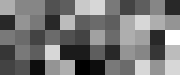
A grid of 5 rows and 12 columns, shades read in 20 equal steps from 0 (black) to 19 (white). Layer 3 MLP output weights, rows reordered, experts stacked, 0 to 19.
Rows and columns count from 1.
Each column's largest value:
13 11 10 16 14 15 16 9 13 16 13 19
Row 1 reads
13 10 10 6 7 15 16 9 5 7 10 3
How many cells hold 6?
3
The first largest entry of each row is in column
7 10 12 4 10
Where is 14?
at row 2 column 5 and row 4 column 12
